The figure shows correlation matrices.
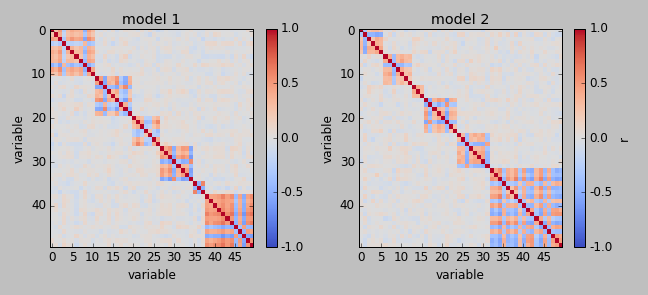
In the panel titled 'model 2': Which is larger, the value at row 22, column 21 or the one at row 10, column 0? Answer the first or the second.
the second
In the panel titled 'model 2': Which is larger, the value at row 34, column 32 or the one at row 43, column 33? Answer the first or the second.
the first
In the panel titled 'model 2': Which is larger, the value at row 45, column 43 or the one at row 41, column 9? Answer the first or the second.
the second
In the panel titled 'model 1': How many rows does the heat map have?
50
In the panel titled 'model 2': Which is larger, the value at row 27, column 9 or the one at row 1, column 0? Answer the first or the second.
the first
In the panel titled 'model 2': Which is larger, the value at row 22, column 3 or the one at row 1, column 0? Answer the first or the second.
the first
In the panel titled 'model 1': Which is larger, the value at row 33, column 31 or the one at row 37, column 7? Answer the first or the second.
the first
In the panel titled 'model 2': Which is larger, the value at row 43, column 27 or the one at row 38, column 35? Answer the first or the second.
the first
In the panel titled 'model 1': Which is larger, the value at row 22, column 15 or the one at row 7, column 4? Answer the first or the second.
the second
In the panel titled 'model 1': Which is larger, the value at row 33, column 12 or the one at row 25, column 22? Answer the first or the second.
the second
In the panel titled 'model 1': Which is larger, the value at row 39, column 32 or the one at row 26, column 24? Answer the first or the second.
the first
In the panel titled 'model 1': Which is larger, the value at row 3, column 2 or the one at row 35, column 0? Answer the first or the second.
the second
